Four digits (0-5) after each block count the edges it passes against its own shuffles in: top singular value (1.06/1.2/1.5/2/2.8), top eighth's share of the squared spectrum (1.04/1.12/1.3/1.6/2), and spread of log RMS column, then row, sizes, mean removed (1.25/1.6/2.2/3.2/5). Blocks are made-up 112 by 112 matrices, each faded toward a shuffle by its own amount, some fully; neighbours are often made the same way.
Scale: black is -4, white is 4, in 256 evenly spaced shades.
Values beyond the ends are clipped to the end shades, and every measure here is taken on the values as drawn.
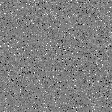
2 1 0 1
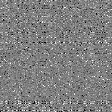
4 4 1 3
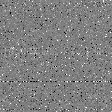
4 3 0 1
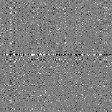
5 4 2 3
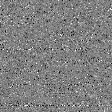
2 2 0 2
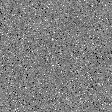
0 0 0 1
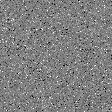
0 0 0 0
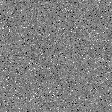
0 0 0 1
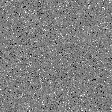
0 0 0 0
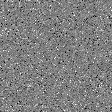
0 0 0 0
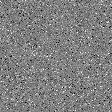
0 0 0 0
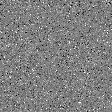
0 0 0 0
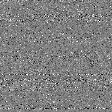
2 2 0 3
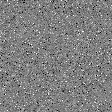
0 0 0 1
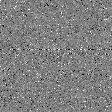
2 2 0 2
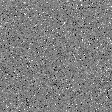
0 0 0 0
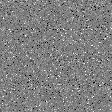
1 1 0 1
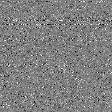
2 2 0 3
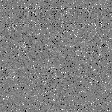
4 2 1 1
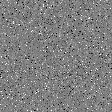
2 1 0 0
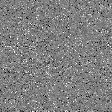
3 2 1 1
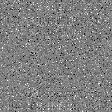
4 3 1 1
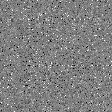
3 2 1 1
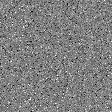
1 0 0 0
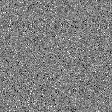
3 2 1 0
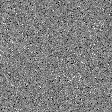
1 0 0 0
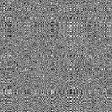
5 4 3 3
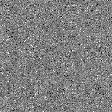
4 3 1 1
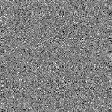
4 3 2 2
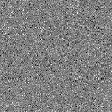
4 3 1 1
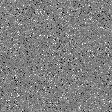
2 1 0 0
